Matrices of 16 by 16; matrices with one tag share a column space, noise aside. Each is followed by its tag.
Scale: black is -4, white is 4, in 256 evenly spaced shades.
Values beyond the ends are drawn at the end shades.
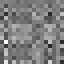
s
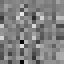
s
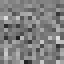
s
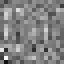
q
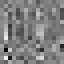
q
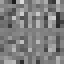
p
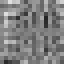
p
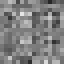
p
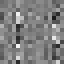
s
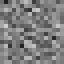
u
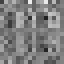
p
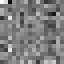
p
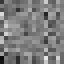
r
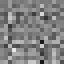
s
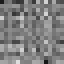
p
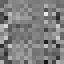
s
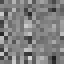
r
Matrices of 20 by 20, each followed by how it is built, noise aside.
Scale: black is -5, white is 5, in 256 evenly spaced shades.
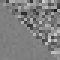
upper triangular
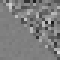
upper triangular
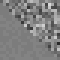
upper triangular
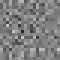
low rank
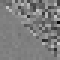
upper triangular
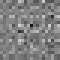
low rank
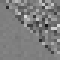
upper triangular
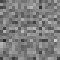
low rank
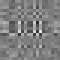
low rank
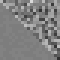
upper triangular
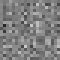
low rank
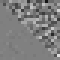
upper triangular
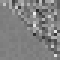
upper triangular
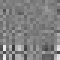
low rank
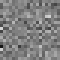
low rank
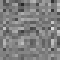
low rank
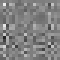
low rank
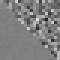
upper triangular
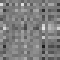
low rank
